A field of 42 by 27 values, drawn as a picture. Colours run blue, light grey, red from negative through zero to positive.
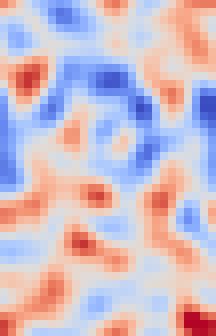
Overall the values sit about 50% of the way up the scale. There are no lone odd cells. The values follow a bell shape. No single row or column stands out from its neighbours. The field is mottled with small blotches. The halves do not mirror each other.
